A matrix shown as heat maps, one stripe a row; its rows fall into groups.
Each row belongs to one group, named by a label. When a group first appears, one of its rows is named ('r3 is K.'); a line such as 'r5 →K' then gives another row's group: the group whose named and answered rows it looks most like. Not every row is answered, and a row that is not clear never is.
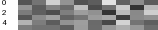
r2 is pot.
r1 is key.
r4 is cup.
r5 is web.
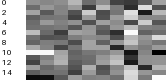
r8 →web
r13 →key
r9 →pot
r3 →web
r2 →key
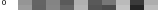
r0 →key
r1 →key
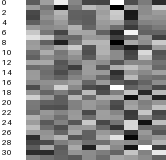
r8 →pot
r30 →pot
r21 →pot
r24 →key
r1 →pot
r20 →pot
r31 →web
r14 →pot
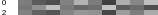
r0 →pot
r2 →pot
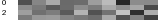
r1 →web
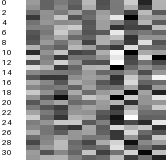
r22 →cup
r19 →pot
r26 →cup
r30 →key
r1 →key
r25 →web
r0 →key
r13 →pot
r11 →web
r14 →key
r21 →pot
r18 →web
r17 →key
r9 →cup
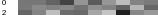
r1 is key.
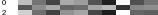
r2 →cup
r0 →cup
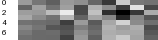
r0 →cup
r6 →web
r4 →web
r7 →web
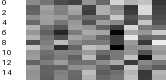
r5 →cup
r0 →web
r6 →pot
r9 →pot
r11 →key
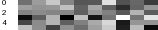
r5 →web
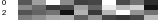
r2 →web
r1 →web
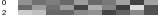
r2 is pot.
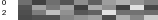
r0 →web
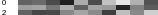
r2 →pot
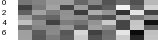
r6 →key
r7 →key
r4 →web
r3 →cup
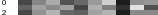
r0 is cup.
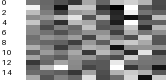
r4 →cup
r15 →key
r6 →pot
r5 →key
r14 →web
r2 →cup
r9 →pot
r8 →web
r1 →cup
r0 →web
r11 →cup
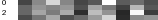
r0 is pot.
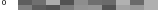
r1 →pot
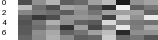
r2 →web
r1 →cup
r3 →pot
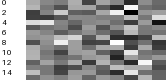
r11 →pot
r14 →cup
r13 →web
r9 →web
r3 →pot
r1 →cup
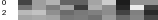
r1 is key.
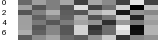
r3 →key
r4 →pot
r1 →key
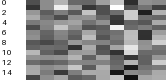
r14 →pot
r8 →pot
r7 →key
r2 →key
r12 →pot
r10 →cup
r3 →cup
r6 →key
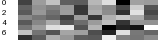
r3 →web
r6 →cup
